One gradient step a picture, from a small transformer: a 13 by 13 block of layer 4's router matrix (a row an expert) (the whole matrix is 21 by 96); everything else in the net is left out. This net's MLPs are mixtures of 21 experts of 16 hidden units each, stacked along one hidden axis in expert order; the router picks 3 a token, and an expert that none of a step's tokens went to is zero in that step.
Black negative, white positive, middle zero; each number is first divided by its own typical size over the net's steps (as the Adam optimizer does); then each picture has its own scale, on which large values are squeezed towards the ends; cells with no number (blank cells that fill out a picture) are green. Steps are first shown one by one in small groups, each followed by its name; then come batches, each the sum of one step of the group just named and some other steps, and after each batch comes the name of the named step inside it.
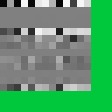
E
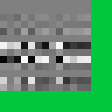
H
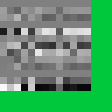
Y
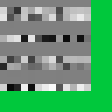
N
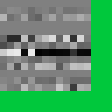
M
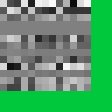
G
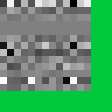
G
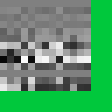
H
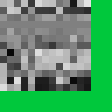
G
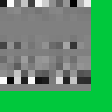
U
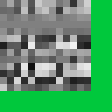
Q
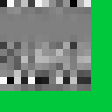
U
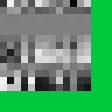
U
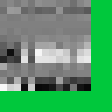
Q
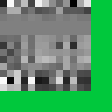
U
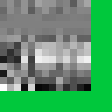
Q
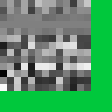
Q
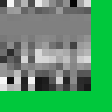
U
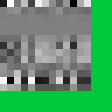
U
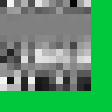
U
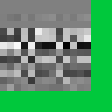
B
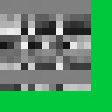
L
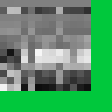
L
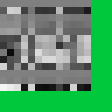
L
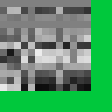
B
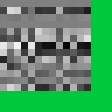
B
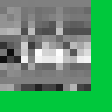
L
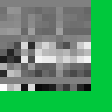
L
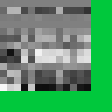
B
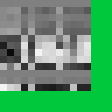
L
